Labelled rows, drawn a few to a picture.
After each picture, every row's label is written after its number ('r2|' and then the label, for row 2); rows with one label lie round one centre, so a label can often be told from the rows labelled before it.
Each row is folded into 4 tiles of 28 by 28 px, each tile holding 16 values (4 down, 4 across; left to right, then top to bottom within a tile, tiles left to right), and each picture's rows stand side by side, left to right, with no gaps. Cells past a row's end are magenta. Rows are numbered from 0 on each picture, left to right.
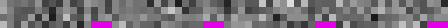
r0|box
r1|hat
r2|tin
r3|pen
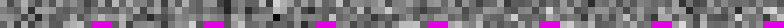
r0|pen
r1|pen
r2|tin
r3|pen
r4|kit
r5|kit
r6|kit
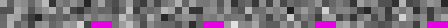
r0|pen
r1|tin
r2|kit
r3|box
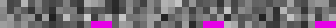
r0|box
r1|tin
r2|box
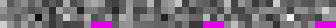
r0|box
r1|tin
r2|kit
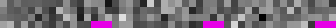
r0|box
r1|tin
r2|pen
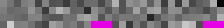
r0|hat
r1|pen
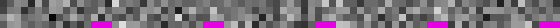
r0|tin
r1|kit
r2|box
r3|kit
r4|pen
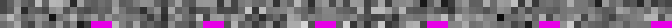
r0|tin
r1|box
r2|pen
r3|pen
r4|tin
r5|hat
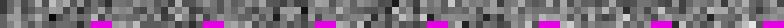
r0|tin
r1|box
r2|box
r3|box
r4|pen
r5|kit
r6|pen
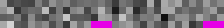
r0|kit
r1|tin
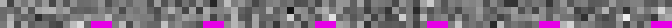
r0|pen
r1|hat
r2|kit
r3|box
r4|hat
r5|kit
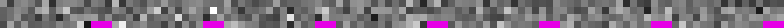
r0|pen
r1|kit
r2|kit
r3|pen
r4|hat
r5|hat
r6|hat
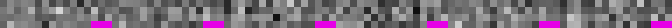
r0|hat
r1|hat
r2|tin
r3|box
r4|hat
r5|tin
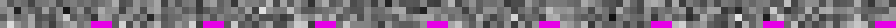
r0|kit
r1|pen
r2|pen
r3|hat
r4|kit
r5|box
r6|kit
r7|pen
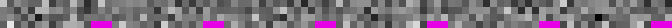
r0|pen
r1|hat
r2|hat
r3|pen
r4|hat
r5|pen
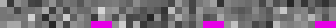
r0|kit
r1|box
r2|hat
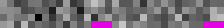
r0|box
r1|kit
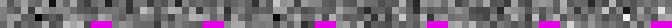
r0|pen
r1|hat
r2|tin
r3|box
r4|box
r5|kit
